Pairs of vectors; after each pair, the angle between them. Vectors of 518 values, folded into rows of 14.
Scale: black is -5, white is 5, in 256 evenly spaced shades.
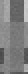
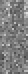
partly aligned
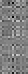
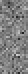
partly aligned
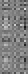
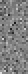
orthogonal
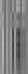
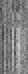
nearly opposite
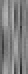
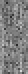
partly opposed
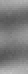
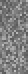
orthogonal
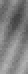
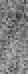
partly aligned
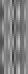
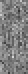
partly opposed
